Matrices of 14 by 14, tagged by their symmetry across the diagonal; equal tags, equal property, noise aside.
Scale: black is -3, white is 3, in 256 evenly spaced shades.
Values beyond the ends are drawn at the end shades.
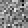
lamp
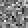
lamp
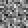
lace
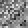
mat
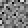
mat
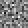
lace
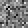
mat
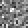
lamp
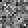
mat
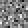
lace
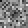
mat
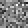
lamp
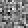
lace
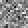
lamp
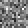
lamp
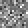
lamp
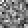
mat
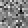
lamp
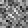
mat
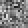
lace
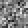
lace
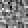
lace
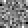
lace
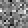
lace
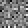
mat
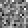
lamp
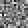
lace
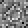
mat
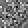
mat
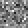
lamp
